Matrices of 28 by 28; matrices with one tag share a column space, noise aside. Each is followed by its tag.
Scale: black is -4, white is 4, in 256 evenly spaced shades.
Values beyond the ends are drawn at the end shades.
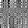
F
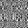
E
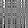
F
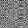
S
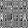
E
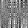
F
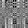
F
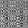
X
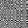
S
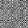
S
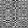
S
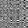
S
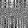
F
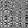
X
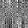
F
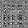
X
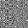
S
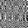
E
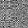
S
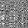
X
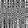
F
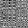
S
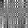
F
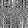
F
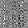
X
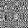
E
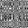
E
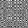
S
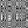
E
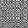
S
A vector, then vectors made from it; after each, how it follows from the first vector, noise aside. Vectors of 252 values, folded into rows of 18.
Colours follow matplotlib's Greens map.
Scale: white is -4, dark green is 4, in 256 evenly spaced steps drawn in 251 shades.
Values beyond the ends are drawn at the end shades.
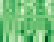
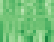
shrunk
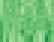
shrunk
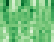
reversed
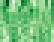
reversed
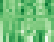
negated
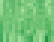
shrunk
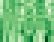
copied
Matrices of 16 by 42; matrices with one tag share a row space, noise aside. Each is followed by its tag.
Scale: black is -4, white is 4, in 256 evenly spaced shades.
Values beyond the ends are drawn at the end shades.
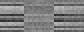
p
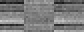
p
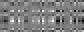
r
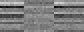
p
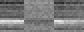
p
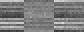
p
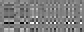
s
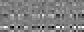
r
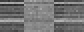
p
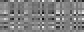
r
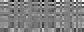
r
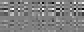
r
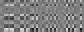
s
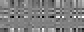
r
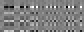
s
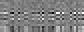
r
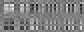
s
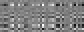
r
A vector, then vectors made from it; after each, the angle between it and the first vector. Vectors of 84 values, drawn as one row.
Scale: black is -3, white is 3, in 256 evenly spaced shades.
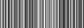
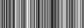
partly opposed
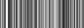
partly aligned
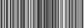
nearly opposite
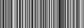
partly aligned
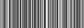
orthogonal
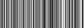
partly opposed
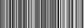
partly opposed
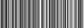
orthogonal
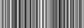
partly aligned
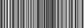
nearly opposite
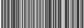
orthogonal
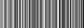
partly aligned
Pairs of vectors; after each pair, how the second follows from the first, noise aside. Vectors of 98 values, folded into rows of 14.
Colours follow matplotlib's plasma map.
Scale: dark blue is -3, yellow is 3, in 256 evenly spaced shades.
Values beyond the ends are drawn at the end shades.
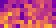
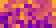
negated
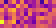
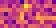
shuffled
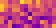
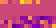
partly zeroed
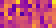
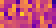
negated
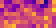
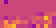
partly zeroed
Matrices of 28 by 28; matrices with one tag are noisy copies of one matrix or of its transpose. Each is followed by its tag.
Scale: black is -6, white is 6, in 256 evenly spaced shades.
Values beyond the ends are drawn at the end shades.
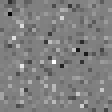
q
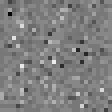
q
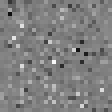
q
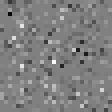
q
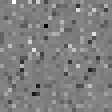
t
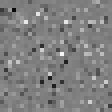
q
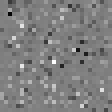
q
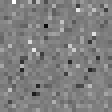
t
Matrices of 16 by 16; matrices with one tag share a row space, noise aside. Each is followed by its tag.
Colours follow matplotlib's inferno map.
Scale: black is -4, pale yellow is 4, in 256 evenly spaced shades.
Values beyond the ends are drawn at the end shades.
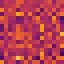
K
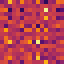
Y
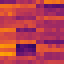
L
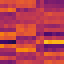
L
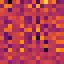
Y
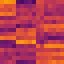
L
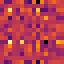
Y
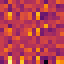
Y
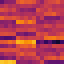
L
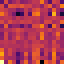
K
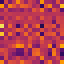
K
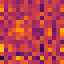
K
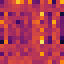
K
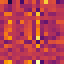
Y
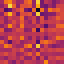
Y
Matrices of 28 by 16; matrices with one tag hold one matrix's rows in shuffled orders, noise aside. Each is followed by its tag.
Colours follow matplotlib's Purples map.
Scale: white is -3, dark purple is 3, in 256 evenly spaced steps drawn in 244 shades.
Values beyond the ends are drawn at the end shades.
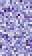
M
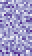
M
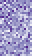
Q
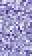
M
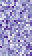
M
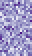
M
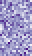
Q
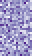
Q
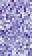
Q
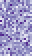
Q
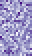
M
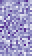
Q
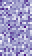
Q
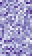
M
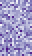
M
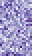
M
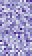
M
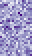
M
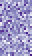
Q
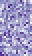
Q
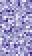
M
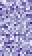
M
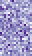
Q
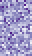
Q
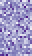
Q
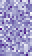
Q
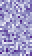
M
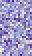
M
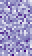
Q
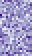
M
